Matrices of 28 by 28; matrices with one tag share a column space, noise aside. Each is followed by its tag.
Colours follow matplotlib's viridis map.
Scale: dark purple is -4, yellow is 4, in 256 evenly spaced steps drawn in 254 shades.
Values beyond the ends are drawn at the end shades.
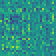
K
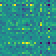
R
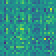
K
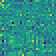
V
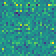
R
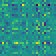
R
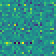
R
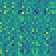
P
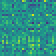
V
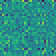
V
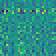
P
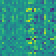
K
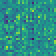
K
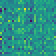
K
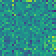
V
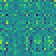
V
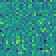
V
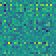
R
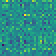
V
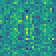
K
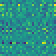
R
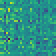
K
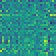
V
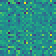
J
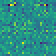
R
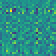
P
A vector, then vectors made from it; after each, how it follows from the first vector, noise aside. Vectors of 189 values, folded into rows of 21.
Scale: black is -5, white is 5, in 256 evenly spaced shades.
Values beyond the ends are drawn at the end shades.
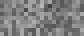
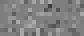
partly zeroed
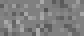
partly zeroed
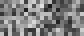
scaled up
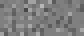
partly zeroed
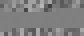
partly zeroed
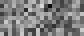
scaled up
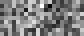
scaled up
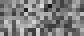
scaled up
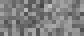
negated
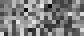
scaled up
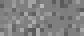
partly zeroed
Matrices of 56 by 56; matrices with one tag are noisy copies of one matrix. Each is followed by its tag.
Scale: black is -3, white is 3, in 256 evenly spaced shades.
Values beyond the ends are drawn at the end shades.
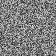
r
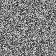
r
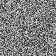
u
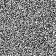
u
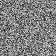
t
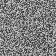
u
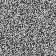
r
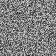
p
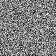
p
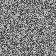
r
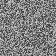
u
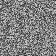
t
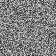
p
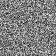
p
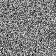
p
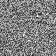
p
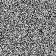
r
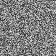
t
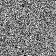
t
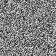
u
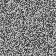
u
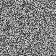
t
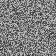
p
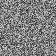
r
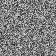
r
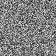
r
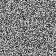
u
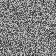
p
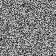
t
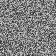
p
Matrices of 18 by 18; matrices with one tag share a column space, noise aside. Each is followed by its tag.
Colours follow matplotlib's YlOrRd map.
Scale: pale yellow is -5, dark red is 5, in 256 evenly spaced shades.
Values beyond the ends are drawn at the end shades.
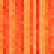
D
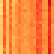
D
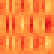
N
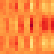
N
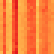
D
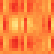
N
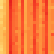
D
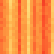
D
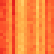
D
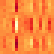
N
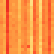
D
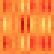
N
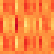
N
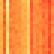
D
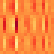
N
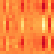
N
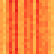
D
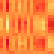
N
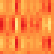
N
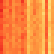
D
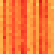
D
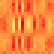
N
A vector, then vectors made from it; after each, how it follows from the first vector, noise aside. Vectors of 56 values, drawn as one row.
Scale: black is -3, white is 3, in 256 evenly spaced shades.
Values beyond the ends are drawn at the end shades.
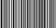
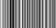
sign-scrambled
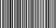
negated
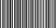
negated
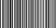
negated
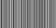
shrunk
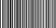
negated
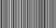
shrunk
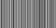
shrunk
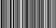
sign-scrambled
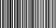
negated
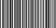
negated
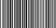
negated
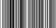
sign-scrambled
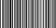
negated
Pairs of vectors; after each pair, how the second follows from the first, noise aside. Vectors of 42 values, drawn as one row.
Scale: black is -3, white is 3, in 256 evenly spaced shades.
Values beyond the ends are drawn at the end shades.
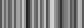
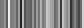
shuffled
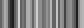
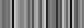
shuffled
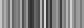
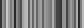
shuffled
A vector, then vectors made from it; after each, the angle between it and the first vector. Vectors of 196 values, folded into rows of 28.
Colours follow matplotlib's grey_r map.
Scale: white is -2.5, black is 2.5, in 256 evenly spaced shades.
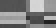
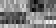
nearly opposite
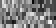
partly opposed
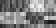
nearly parallel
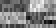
nearly parallel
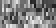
partly opposed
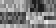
nearly opposite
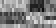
nearly opposite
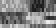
nearly opposite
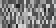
orthogonal
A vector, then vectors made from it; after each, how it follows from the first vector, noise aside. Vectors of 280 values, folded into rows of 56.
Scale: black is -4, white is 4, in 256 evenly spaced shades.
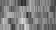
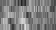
copied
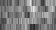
reversed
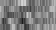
negated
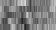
negated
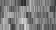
copied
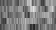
reversed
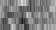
negated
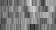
reversed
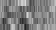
negated
